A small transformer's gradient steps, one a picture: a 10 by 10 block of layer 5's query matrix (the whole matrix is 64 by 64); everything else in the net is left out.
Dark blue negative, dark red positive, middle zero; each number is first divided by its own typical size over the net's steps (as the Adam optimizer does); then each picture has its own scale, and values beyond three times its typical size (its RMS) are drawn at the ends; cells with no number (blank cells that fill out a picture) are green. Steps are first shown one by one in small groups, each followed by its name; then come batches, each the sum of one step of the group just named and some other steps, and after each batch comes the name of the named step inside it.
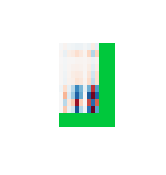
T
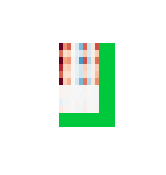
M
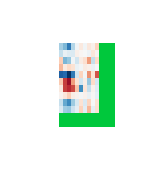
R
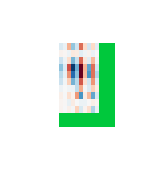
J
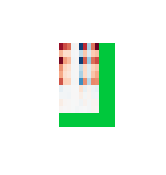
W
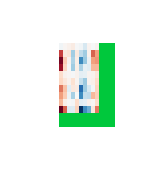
T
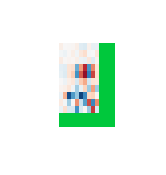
T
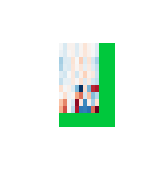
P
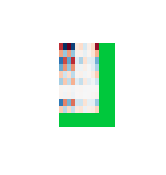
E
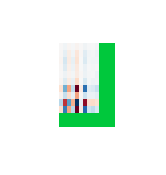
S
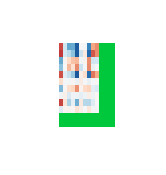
P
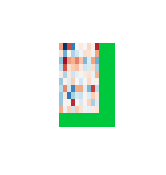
E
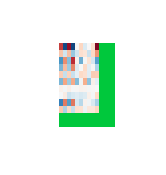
E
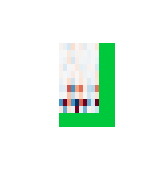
S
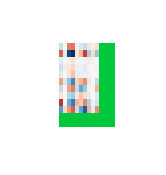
P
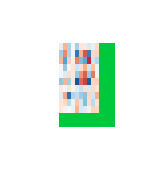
P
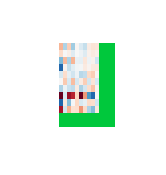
E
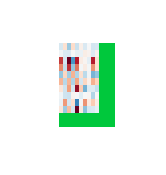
S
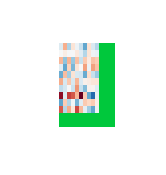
S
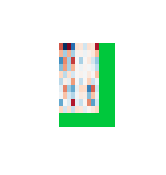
E
